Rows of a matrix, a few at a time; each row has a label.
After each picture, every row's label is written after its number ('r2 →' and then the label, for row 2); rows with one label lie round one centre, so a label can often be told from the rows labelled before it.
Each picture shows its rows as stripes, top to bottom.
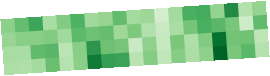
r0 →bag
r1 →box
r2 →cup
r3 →cup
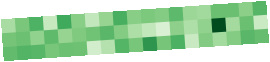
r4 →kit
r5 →cup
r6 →kit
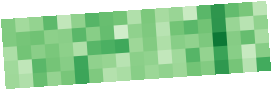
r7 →cup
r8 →box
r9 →cup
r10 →box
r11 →box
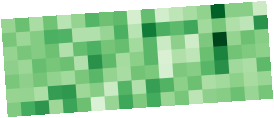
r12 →cup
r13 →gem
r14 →cup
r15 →cup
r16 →box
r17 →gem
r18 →kit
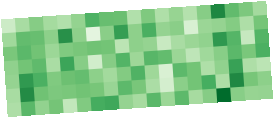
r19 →cup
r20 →kit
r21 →box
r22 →kit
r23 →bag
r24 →bag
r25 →cup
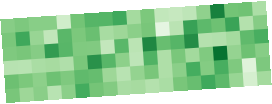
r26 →cup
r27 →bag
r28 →gem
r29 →cup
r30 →box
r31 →box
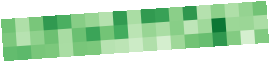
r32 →gem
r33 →cup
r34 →box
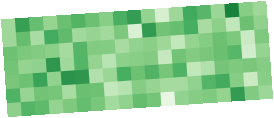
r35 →bag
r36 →gem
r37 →box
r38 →box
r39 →kit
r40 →box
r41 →bag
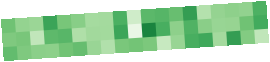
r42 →gem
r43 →gem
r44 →bag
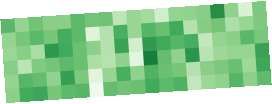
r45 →box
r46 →kit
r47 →gem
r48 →gem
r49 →kit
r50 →kit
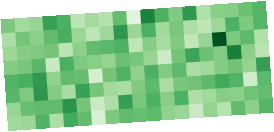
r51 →gem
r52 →kit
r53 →cup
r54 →bag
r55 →kit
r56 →box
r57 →kit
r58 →kit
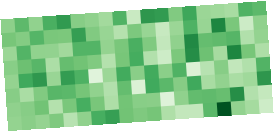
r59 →gem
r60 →box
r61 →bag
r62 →bag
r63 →kit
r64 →gem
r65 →bag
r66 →cup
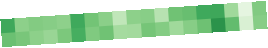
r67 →box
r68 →box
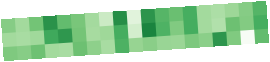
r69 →gem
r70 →gem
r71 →box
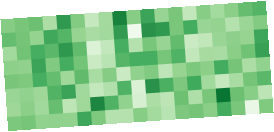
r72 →kit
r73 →gem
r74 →kit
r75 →kit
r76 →box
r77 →gem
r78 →cup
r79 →box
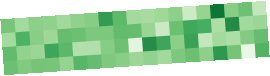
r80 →cup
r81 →bag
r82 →gem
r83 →box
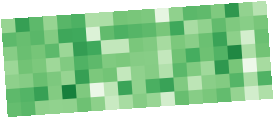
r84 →bag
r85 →kit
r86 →box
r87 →bag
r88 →box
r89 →kit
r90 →box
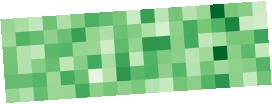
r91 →cup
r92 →bag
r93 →gem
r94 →cup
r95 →kit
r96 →box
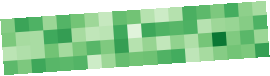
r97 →bag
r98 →gem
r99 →cup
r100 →kit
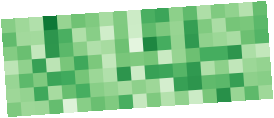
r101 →gem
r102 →gem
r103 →gem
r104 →bag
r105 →gem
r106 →bag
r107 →cup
